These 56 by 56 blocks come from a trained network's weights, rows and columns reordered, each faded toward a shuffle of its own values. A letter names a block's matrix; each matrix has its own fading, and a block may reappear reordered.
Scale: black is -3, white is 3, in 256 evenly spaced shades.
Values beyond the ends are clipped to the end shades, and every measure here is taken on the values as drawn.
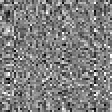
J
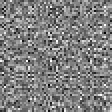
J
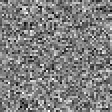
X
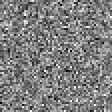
X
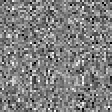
J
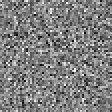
X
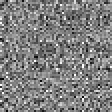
J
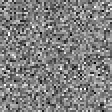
X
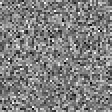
X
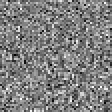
X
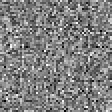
X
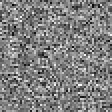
X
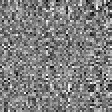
J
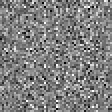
J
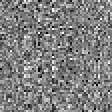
J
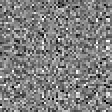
J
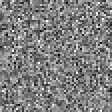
X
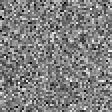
X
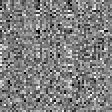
J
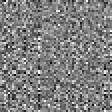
J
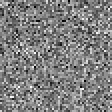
X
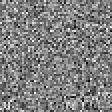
X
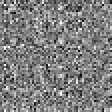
J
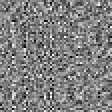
J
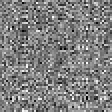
J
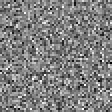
X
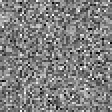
X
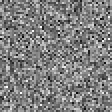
X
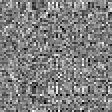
J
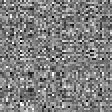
J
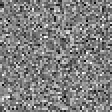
X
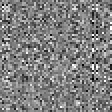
J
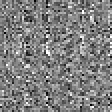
J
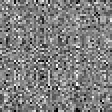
J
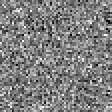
X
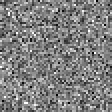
X
